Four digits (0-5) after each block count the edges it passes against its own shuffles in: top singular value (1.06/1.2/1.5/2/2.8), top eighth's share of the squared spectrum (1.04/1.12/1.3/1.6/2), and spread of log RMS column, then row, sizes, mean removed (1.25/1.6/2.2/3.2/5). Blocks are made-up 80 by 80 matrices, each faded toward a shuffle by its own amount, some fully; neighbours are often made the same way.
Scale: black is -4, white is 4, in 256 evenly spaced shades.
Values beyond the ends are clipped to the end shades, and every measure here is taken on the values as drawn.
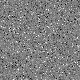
0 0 0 0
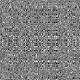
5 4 3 3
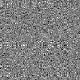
4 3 2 2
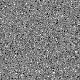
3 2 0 0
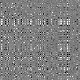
5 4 3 3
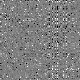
4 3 2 1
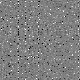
4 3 2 0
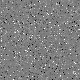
1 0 0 0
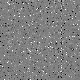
3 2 0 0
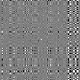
5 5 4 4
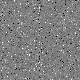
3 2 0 0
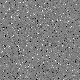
2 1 0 0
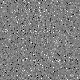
3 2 1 1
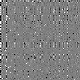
5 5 3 2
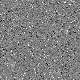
0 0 0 0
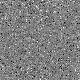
0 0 0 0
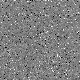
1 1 0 0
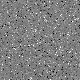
0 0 0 0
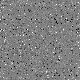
1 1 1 0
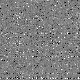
2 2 1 2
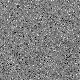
1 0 0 0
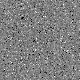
0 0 1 0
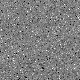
0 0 0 0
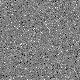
0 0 0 0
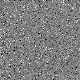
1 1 2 0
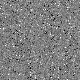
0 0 1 0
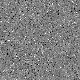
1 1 1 0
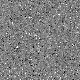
0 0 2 0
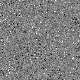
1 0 1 0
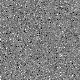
0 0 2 0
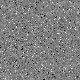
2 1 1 0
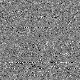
2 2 0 3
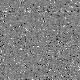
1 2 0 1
